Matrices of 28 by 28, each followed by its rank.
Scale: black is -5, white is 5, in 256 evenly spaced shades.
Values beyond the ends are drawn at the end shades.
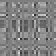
two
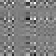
two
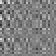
two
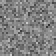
full rank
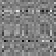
three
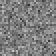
full rank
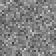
full rank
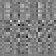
three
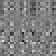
three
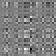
two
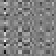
two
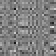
three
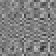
three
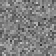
full rank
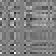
two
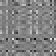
three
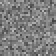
full rank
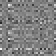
three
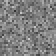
full rank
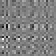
two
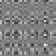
two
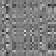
three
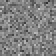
full rank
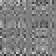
three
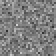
full rank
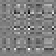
two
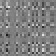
two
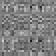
three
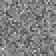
full rank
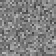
full rank
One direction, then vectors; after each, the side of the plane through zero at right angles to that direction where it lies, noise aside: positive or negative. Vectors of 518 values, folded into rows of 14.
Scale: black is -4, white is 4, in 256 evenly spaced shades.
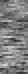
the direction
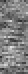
positive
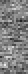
positive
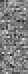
positive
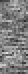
positive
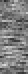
positive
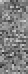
negative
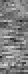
positive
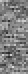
negative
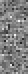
negative
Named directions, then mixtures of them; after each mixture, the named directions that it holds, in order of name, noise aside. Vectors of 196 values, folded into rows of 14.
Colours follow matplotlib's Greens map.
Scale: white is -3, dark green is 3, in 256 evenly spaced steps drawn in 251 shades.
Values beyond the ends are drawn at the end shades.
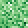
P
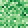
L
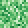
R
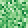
L, P, R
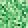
L, P, R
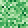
L, P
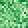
L, P, R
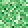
L, P, R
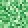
R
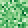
L, P, R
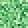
L, R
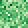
L, P, R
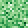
P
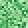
L, P, R
